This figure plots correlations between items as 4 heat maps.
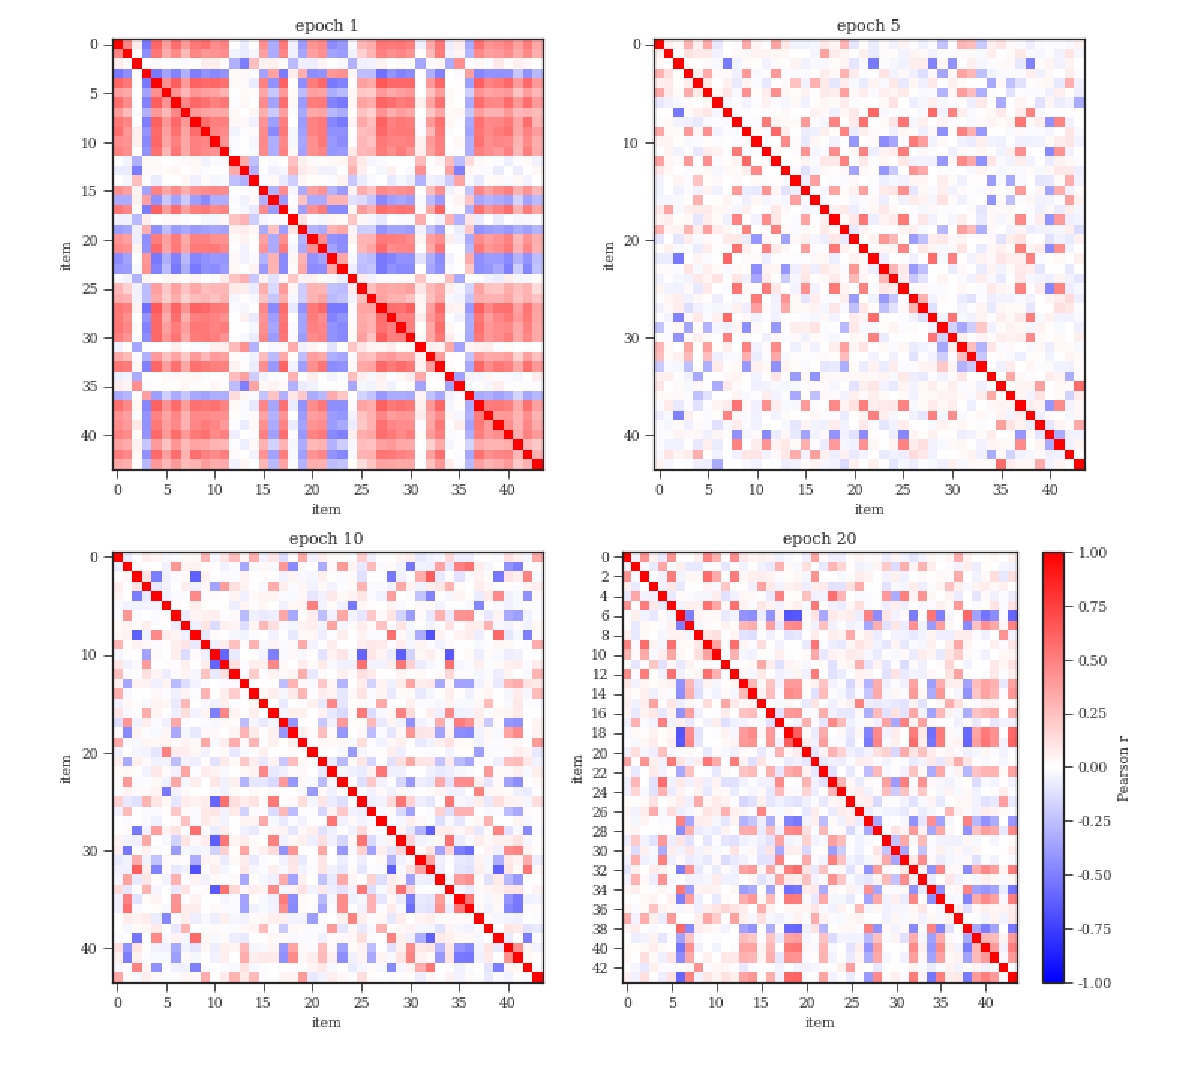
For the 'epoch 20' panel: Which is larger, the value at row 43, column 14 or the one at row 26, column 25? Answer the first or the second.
the first
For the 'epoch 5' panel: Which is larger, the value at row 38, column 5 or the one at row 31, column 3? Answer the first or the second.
the second
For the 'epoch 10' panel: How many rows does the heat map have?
44
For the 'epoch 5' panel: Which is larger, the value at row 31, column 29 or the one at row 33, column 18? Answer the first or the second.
the second
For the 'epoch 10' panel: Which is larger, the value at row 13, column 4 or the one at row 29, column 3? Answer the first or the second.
the second
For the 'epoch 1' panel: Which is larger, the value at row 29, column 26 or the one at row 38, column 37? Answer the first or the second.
the second
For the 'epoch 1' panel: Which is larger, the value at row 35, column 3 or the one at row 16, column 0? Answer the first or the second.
the first
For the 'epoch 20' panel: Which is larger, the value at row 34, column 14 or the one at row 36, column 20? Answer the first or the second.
the second
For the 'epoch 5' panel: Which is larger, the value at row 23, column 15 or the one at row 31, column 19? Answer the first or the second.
the second
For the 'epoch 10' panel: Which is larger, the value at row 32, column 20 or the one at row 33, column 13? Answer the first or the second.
the first
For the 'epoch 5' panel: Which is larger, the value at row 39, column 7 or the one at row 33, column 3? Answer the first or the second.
the first
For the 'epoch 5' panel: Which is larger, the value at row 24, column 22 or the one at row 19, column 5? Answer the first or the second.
the second
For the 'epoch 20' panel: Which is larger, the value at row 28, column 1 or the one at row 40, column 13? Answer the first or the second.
the second
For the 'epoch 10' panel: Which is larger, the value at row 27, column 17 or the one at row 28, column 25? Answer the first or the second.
the second
